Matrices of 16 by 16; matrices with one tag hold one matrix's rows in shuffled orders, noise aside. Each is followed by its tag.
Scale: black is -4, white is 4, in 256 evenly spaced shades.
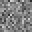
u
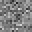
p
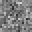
p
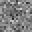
p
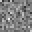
u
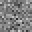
p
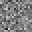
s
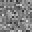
p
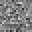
p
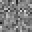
s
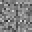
s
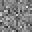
s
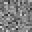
s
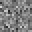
s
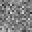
u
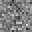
p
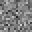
s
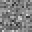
p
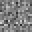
s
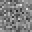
p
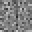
s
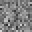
s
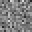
u
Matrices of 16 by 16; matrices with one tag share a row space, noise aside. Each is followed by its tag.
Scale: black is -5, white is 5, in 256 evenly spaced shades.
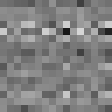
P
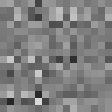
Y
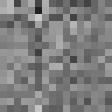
Y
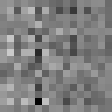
Y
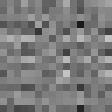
P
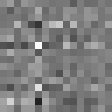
Y
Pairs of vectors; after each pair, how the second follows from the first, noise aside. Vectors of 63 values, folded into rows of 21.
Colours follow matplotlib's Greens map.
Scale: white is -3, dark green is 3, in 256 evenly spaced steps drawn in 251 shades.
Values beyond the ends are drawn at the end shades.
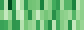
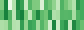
negated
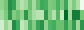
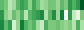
negated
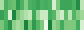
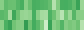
shrunk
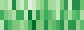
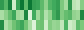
negated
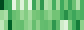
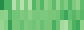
shrunk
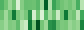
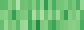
shrunk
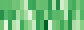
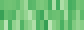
shrunk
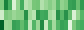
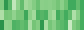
shrunk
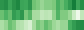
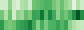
negated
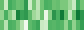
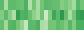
shrunk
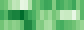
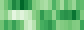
negated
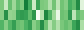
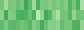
shrunk
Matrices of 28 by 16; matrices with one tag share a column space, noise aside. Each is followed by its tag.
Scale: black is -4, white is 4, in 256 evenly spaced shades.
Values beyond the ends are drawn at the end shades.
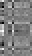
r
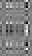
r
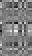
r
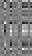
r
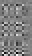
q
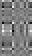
r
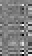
q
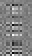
q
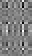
r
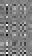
q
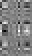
r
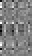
r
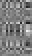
r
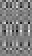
r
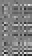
q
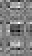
r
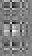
r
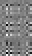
q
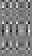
r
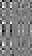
r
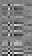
q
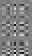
q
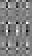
r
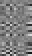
q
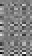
q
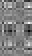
r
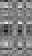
r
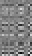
q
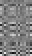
q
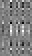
r
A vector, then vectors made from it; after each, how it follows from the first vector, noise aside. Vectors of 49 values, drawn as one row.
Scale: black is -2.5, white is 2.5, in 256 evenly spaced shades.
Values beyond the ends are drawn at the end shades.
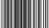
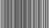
shrunk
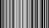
negated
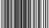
copied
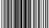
copied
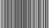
shrunk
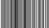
partly zeroed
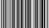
sign-scrambled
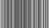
shrunk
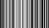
negated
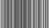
shrunk
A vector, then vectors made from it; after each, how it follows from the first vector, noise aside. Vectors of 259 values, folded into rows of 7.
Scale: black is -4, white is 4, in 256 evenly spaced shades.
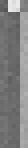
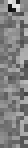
sign-scrambled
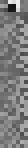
sign-scrambled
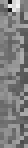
sign-scrambled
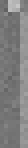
shrunk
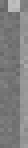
shrunk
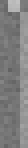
shrunk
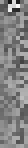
sign-scrambled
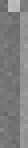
shrunk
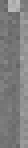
shrunk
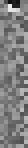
sign-scrambled
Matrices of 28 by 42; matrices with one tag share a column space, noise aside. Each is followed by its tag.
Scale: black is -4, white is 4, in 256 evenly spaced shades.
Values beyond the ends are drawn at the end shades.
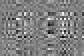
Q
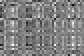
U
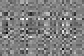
Q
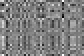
U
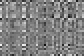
U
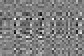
Q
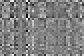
U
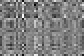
U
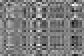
U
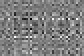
Q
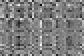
U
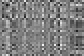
U
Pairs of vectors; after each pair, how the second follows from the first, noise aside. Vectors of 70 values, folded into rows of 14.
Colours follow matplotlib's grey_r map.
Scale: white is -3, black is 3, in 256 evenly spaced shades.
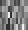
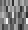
shuffled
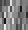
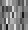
wrapped around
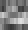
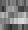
copied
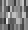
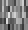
copied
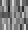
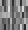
negated
